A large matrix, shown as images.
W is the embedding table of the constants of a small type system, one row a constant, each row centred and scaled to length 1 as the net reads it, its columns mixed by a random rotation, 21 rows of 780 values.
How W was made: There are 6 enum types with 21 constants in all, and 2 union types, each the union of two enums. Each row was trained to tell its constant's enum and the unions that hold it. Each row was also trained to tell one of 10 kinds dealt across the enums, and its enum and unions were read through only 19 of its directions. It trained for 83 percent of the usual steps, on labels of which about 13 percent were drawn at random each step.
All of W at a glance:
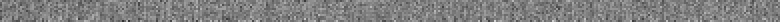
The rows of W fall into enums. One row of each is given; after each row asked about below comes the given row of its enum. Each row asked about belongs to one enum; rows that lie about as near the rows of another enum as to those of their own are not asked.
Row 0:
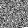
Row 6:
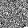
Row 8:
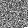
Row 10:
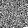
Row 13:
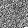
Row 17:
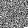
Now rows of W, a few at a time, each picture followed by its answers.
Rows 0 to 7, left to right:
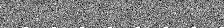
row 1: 0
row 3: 13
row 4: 17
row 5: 10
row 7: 6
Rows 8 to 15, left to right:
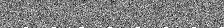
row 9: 6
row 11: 6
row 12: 10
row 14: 8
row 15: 17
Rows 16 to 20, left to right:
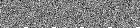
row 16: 10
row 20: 17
